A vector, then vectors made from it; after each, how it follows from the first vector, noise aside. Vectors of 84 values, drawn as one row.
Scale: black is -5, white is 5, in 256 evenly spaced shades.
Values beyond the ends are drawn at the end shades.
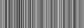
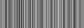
copied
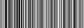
scaled up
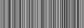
reversed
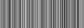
reversed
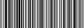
scaled up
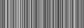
negated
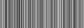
copied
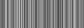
negated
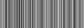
copied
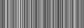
negated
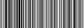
scaled up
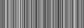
negated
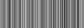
reversed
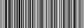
scaled up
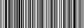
scaled up
